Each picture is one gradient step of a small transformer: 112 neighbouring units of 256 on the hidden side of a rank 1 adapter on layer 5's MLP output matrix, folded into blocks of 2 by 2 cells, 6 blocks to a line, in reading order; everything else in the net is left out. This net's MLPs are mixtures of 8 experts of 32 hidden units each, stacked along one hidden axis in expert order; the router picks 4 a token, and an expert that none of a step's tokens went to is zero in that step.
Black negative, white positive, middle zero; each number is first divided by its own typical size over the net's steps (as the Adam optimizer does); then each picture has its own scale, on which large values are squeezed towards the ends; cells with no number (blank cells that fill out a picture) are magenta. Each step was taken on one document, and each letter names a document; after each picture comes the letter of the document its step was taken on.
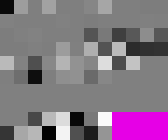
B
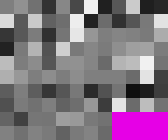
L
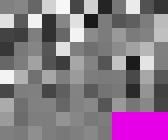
L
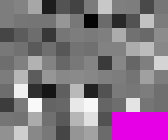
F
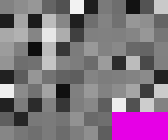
L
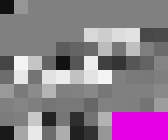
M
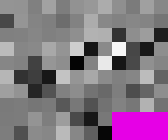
L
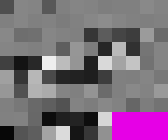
M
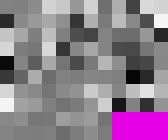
L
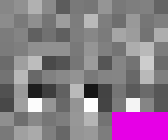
F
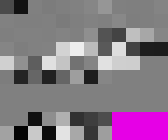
B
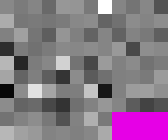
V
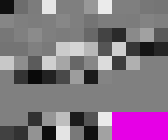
B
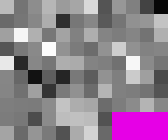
V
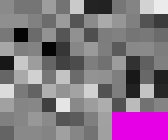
V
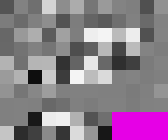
M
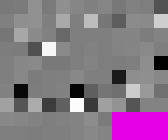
F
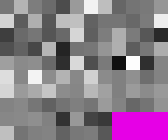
V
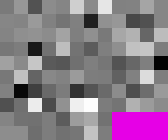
F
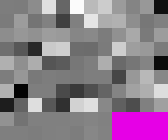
F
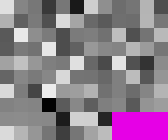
V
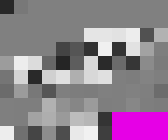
M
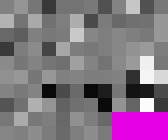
L
